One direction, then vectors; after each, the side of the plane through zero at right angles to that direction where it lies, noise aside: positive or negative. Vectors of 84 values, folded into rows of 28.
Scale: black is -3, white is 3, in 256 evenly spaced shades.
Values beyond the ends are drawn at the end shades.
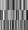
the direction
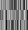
positive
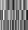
positive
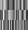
positive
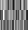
positive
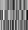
positive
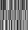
negative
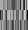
positive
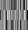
positive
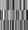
positive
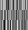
positive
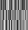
negative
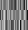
positive
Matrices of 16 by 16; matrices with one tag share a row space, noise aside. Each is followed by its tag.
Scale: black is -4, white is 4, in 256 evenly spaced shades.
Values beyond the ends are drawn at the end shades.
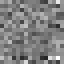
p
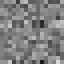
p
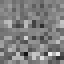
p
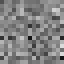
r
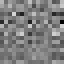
r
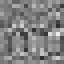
p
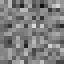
p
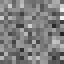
r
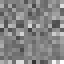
r
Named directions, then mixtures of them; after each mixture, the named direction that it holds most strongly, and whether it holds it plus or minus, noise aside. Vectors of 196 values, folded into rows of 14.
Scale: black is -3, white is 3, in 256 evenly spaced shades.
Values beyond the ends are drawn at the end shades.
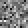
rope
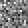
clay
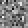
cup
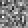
cup, plus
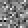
rope, minus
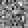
cup, plus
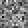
cup, minus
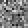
cup, plus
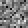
rope, plus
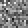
clay, plus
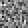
clay, plus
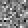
rope, minus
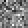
cup, minus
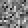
rope, plus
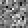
cup, minus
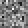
cup, minus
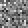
clay, plus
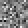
rope, minus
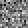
clay, minus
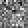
cup, minus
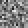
cup, plus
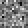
cup, minus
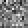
cup, minus
